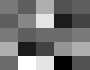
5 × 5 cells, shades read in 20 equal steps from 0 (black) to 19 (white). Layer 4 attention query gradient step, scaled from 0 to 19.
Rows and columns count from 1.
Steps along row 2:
up up down up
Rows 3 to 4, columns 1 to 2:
9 7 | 13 2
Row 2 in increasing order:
2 5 7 10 17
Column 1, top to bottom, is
9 7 9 13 8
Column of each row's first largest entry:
3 3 1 1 2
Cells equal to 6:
2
